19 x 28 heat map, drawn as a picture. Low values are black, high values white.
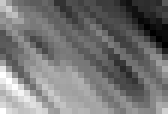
Histogram: bell-shaped. Ninth with the highest average: bottom left. Mirror symmetry: none. Grain: diagonal, down to the right. Slope: up to the bottom left. Lone odd cells: none.
